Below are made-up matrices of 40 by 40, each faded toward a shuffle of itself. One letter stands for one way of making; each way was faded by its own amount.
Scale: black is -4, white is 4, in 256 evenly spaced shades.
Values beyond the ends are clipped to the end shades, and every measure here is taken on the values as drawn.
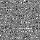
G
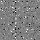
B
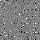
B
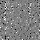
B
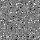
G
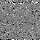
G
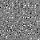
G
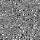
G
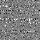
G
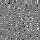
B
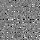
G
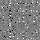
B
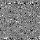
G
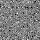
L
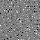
B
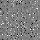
B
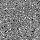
L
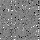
B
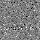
L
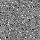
L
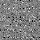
G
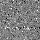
L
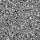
L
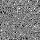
L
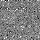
L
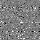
G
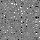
B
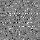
G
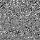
L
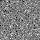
L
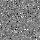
L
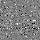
G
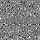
L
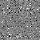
G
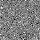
L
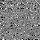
G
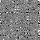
G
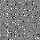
B
